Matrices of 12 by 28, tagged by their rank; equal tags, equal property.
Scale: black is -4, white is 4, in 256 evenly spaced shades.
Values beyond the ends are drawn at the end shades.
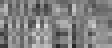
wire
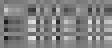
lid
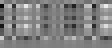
lid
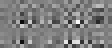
wire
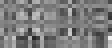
wire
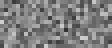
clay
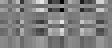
lid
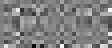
wire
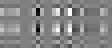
lid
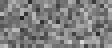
clay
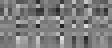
wire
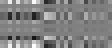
lid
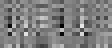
wire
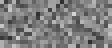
clay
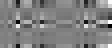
lid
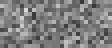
clay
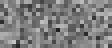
clay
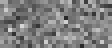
clay
